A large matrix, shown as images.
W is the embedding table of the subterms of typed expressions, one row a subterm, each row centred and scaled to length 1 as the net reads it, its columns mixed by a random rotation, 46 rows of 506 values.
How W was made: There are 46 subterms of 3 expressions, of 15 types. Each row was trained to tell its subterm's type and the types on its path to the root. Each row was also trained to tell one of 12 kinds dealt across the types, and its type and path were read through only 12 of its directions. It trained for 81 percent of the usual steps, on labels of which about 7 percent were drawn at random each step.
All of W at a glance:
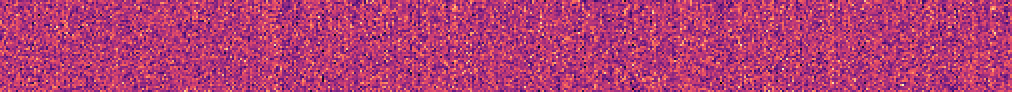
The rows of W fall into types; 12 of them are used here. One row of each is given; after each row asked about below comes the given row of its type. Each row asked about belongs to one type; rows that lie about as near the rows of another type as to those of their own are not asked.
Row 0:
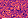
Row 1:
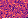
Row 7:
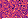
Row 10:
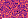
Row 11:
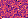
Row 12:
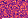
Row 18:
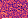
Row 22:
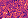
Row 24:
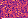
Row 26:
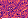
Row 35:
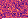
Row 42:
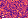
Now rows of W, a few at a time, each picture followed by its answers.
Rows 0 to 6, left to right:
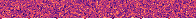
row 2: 12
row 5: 24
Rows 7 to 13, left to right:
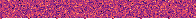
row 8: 11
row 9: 1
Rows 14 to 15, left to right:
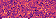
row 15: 35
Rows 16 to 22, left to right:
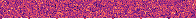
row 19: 42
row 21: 1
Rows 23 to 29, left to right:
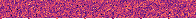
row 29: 42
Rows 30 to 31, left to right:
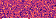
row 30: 12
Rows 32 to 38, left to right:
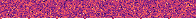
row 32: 26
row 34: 11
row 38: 7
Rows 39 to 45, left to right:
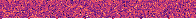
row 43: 24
